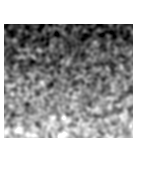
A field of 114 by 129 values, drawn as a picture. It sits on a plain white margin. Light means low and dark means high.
Average level on the scale: 50%. Ninth with the lowest average: bottom middle. Slope: up to the top. Grain: blotchy. Stripes: none.
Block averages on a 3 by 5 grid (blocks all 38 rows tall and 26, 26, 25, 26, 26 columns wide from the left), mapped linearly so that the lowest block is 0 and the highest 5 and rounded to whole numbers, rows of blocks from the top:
5 5 5 5 5 / 2 3 3 3 2 / 1 0 0 1 0
